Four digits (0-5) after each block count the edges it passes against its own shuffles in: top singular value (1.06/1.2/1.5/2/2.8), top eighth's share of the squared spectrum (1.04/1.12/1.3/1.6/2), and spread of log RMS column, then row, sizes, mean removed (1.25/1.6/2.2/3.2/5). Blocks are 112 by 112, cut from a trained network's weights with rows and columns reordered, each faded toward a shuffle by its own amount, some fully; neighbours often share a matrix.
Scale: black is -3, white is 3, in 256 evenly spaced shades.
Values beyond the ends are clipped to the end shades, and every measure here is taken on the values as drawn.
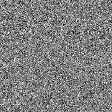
3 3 1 2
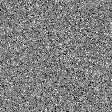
0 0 0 0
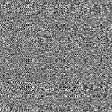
4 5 2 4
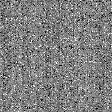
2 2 0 2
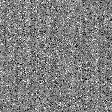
2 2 0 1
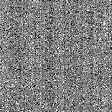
3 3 0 2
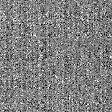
3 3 0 2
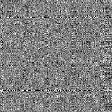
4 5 3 3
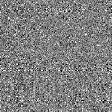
3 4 2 2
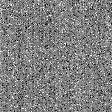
2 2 0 1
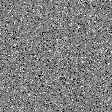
0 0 0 0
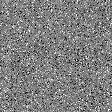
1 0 0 0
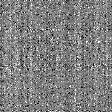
3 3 1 3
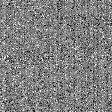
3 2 0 2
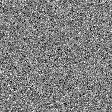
1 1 0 0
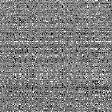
4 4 4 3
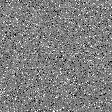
0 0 0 0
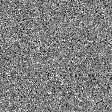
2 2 0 1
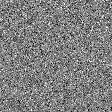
0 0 0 0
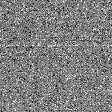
2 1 1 0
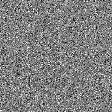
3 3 2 1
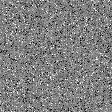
0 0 0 0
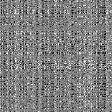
4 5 2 4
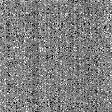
3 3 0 3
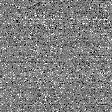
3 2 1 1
